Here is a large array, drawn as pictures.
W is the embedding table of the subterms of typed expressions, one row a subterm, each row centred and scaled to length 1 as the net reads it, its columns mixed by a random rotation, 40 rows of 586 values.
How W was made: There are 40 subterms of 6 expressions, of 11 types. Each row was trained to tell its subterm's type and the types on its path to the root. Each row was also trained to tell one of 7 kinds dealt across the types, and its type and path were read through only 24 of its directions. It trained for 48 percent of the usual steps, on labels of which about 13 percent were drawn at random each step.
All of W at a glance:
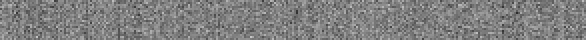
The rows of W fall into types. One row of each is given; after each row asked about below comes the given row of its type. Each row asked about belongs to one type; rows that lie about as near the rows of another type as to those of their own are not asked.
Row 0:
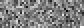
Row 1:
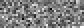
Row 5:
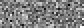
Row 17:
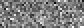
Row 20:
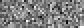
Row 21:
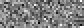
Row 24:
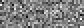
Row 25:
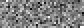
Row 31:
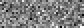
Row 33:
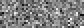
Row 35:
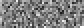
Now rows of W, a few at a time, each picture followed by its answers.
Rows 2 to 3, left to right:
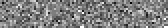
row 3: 17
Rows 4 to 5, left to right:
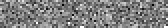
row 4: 0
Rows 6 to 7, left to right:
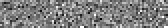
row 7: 5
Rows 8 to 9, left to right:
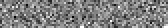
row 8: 24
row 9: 20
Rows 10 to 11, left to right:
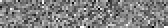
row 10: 31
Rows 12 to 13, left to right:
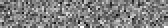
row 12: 21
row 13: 21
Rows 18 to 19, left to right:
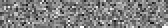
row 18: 33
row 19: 20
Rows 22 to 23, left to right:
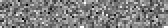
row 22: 1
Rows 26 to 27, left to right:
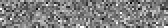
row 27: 17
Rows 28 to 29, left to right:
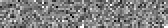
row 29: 25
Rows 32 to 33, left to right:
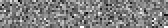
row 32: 1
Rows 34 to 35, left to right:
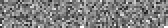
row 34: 24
